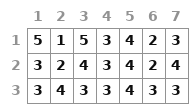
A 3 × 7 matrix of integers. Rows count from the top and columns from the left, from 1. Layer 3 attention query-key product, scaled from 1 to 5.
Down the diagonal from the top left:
5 2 3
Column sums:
11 7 12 9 12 7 10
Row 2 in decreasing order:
4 4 4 3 3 2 2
